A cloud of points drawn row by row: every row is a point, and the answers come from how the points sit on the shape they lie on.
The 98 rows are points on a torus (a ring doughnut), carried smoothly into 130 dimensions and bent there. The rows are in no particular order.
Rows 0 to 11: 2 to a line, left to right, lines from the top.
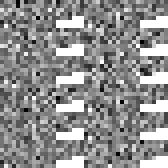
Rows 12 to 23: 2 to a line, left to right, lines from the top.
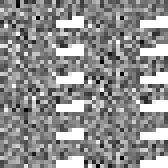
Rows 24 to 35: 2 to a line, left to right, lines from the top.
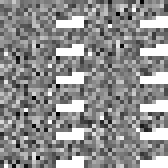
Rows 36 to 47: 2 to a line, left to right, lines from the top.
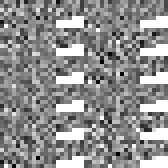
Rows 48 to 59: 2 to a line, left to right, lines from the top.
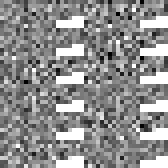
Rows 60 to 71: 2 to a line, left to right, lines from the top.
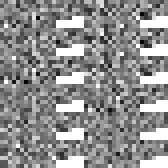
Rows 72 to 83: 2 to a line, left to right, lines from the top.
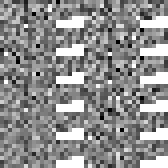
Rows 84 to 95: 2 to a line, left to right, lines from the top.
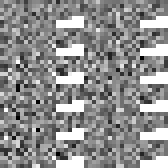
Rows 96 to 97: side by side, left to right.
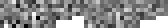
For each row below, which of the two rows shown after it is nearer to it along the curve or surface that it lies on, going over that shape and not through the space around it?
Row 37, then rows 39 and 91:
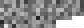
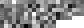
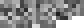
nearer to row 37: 39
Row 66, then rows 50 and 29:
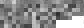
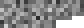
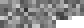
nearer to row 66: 29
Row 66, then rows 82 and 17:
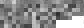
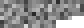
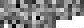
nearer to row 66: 17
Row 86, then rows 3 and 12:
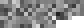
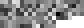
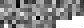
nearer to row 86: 3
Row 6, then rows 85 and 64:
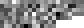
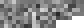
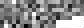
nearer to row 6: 64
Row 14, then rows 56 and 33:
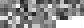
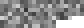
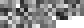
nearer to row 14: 33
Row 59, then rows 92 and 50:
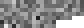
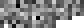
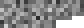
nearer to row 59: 50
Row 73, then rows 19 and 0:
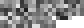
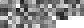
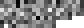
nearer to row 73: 19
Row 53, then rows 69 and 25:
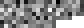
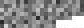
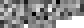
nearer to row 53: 25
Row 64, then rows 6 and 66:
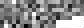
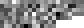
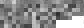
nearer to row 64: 6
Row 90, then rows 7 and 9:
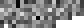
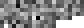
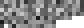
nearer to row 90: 7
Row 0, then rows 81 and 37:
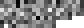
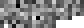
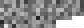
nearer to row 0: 81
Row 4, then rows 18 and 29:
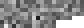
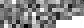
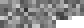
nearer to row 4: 18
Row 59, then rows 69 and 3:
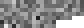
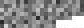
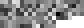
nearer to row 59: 69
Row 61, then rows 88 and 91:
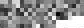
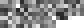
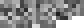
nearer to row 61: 88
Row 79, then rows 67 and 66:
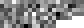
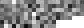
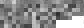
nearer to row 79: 67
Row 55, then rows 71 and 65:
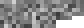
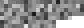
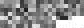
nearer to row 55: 65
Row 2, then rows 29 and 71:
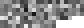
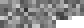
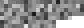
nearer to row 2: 29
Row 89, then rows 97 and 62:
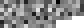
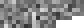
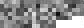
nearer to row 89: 97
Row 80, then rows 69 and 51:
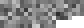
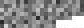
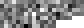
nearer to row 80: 51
